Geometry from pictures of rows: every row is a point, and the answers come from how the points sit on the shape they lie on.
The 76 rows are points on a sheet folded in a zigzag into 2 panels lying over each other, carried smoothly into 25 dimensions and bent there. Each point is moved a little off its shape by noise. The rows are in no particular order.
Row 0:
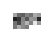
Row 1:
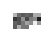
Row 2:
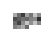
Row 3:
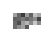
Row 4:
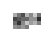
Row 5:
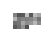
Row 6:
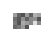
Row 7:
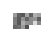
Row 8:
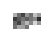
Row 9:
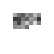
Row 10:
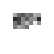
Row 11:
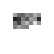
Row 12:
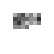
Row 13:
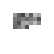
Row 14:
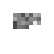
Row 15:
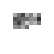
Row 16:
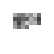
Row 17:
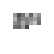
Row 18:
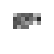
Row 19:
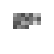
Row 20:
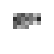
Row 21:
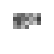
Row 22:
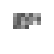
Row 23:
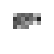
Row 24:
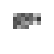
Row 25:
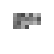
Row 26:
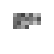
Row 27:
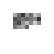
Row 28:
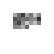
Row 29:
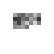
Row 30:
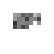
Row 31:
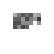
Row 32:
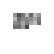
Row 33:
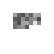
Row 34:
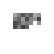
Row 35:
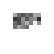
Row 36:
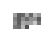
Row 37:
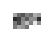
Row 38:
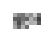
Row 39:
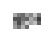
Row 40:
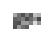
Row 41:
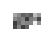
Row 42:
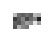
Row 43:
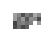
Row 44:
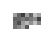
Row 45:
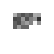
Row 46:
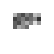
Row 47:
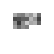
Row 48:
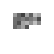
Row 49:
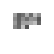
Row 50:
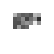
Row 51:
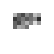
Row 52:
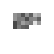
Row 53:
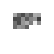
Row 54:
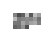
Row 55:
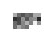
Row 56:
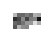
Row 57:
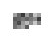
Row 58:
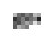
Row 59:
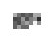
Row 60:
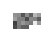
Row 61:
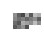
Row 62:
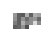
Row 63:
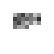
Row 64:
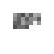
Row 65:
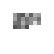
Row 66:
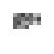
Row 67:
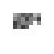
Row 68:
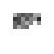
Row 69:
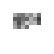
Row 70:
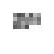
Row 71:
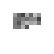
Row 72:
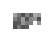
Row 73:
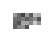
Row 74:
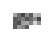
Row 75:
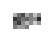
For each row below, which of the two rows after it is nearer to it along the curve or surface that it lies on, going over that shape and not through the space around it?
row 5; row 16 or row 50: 50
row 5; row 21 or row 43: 43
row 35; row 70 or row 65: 65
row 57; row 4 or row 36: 4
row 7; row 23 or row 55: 55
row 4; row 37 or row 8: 8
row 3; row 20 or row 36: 20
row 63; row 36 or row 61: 61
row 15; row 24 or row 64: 24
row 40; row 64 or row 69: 64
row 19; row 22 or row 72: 72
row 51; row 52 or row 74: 74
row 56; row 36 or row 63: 63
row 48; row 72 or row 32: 72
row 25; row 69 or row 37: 37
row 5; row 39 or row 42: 42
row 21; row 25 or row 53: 53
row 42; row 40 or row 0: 40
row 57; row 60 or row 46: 46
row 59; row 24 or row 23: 23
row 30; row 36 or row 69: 36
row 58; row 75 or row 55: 75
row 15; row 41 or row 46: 46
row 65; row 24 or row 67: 67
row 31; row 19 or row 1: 1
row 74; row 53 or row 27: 27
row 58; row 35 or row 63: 63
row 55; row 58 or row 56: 56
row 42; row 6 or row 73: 73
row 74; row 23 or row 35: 23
